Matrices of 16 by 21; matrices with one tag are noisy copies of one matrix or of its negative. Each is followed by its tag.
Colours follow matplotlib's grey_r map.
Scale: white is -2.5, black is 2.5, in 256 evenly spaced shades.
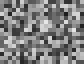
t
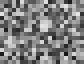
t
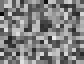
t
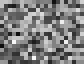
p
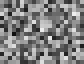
t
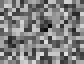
t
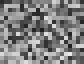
p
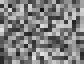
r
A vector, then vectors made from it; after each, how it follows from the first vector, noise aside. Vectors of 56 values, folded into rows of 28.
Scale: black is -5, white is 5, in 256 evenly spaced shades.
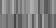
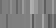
partly zeroed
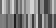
scaled up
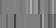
partly zeroed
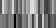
scaled up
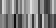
scaled up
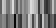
scaled up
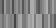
sign-scrambled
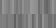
shrunk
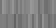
shrunk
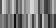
scaled up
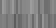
shrunk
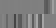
partly zeroed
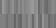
shrunk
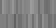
shrunk
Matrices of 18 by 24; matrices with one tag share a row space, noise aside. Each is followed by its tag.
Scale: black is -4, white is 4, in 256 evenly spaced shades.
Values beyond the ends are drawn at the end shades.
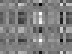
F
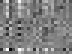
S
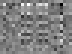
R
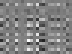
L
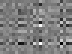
F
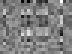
R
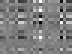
F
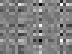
F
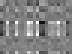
L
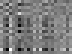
S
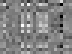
R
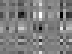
F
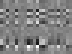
L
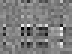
R
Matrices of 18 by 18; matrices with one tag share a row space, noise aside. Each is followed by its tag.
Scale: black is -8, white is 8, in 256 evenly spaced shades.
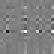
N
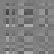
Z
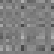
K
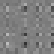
N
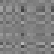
K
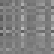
K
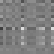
K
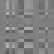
Z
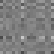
K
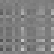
K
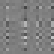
N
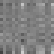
K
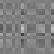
K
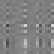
N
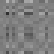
Z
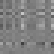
K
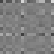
K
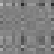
K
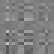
Z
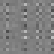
N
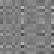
K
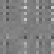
N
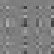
N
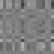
K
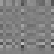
K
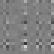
N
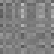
K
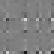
N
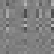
N
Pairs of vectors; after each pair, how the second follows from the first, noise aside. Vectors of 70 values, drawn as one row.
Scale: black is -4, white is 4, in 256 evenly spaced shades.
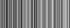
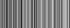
copied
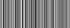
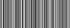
copied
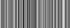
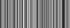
negated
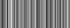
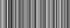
negated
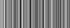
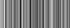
copied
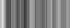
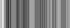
copied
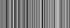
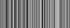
copied
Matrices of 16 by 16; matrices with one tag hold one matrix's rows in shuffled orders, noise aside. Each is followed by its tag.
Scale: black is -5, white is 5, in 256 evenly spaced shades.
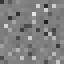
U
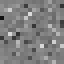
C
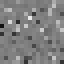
C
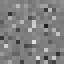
U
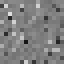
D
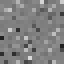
C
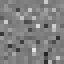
U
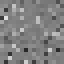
D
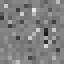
U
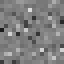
C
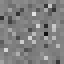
U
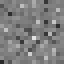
U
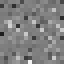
C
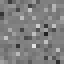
U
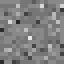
C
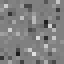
U
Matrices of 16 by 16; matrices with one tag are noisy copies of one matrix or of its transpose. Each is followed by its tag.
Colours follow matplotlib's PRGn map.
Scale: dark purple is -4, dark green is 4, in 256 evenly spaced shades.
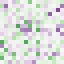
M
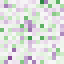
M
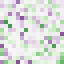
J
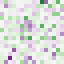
M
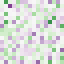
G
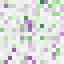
M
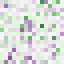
M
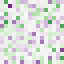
G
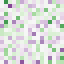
G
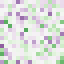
J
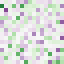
G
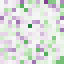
J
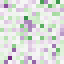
M
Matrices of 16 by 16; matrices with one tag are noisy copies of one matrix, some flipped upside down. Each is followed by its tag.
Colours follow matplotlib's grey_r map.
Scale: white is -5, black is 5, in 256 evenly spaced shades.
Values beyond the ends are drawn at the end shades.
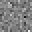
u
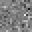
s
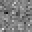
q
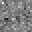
q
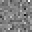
u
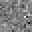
s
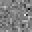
s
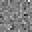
u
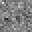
q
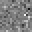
s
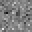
q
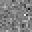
s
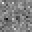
q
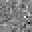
s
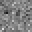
q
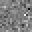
s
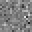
s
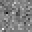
q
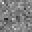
q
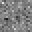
q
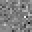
s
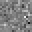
s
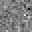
s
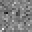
q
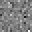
u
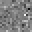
s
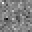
q
